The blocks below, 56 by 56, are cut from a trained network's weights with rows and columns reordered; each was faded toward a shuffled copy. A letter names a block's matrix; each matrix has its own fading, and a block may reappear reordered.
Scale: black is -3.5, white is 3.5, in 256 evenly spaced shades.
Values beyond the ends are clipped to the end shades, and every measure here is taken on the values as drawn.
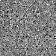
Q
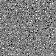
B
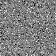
B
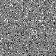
B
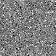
B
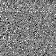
B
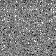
B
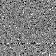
Q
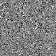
Q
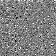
B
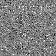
B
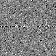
Q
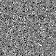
Q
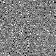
B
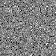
Q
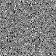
Q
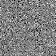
Q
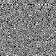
Q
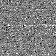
B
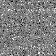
B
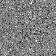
B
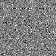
Q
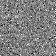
B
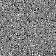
Q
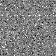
B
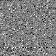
Q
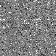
B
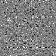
Q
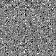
B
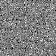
B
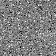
B
